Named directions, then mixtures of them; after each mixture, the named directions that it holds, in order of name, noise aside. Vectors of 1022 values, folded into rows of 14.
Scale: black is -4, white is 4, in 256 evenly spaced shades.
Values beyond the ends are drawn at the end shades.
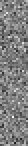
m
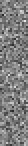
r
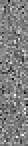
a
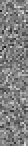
m, r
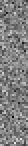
m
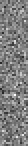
a, r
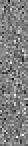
a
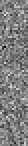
m, r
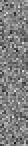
m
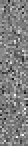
a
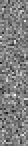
a, r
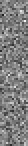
r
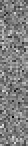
m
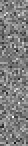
m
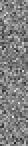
m
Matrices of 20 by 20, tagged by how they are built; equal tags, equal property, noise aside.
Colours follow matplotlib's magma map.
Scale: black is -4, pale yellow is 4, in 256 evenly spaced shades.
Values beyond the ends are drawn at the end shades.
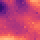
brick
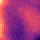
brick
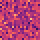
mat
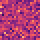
mat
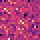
mat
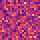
mat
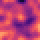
brick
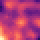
brick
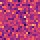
mat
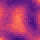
brick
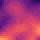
brick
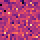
mat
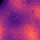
brick
